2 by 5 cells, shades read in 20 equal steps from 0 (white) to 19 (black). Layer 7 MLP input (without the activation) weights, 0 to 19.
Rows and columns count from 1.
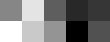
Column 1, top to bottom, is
9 0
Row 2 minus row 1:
-9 2 -4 3 -2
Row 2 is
0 4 8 19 13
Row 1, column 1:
9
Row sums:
54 44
